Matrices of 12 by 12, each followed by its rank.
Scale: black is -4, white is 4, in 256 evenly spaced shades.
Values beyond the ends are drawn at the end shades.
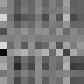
two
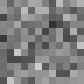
full rank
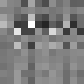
two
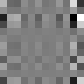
one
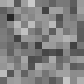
full rank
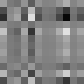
one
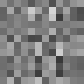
two
